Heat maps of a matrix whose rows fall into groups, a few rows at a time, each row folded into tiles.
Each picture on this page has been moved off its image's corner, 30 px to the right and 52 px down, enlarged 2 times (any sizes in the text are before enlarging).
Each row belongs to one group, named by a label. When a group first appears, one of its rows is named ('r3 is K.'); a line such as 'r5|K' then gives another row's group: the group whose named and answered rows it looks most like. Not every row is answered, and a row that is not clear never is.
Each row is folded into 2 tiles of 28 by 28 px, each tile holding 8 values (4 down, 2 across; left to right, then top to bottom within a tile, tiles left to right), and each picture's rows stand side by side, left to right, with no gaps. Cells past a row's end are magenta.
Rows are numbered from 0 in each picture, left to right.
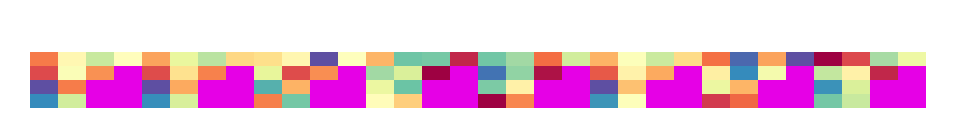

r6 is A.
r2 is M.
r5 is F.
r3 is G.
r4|A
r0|F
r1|F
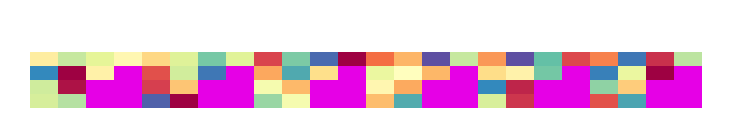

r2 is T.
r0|M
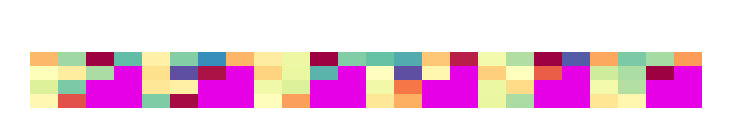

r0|A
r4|A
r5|G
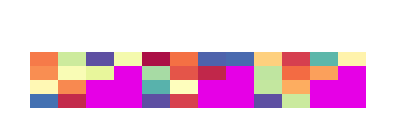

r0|T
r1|F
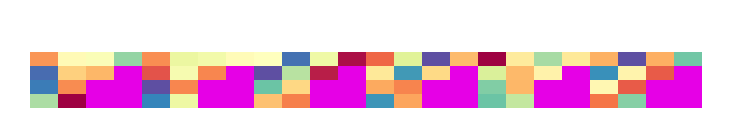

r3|T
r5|A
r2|G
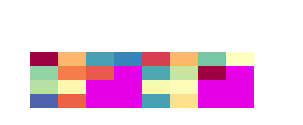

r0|F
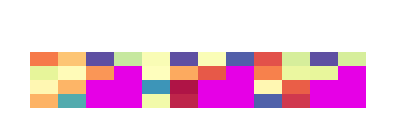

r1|A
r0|M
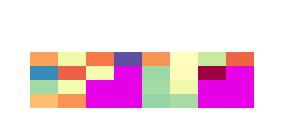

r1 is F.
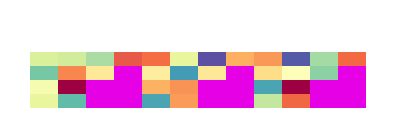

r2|T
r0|M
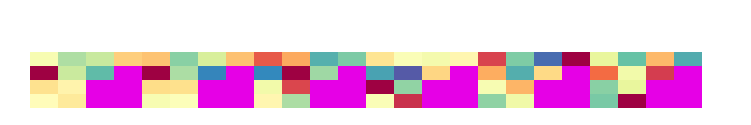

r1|T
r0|T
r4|T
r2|M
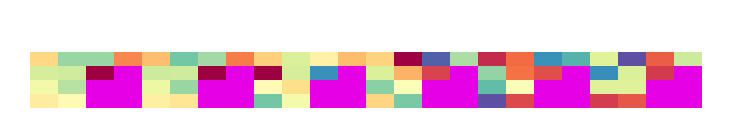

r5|A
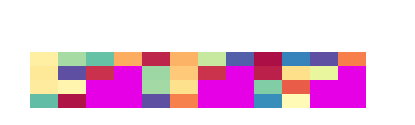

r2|T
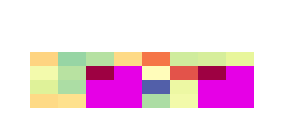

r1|F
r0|G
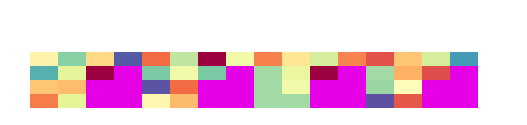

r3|F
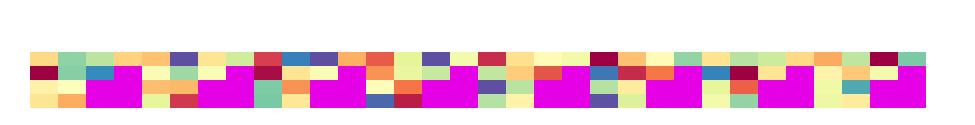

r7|A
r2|T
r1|A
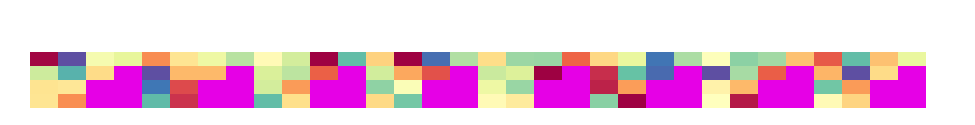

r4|G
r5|T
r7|A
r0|A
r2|A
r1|F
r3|M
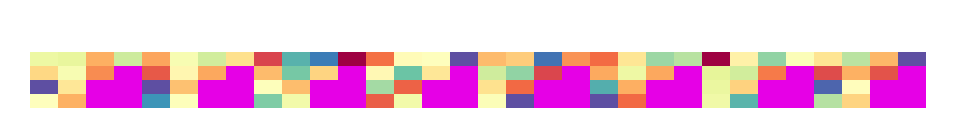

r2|T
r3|A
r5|F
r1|F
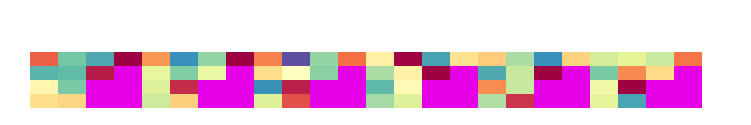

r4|G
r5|M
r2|T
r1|T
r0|G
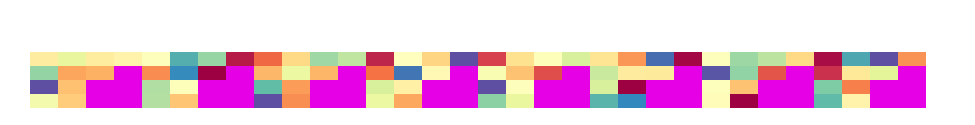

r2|F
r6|G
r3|A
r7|T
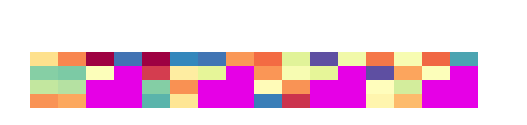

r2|T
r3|A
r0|A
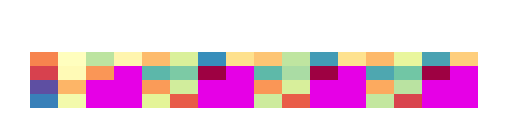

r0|F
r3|G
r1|G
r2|G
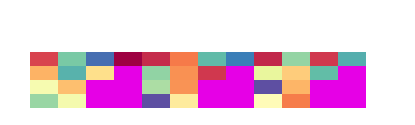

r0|T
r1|F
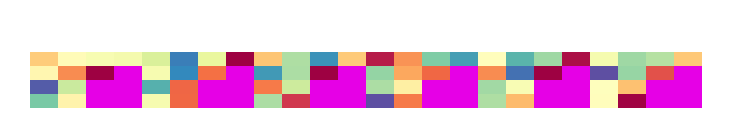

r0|F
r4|G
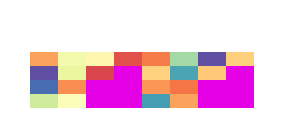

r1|T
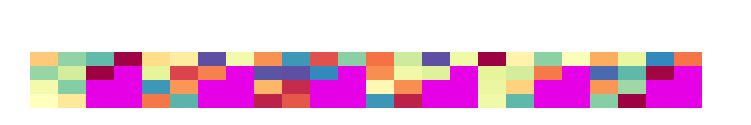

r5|G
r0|G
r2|A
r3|T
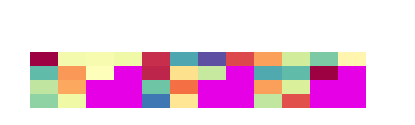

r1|T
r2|G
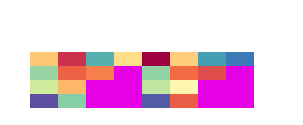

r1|F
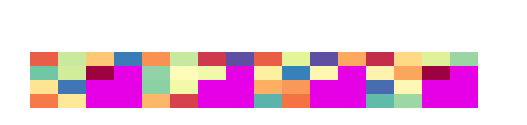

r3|F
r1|A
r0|A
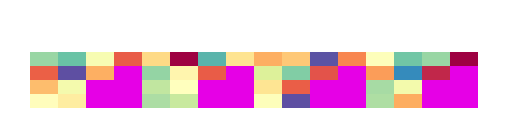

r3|G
